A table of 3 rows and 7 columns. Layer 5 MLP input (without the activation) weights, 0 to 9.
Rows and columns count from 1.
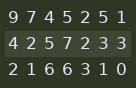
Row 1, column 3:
4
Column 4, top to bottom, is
5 7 6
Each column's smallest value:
2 1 4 5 2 1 0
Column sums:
15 10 15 18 7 9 4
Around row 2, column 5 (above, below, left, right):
2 3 7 3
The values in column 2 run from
1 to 7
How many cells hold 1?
3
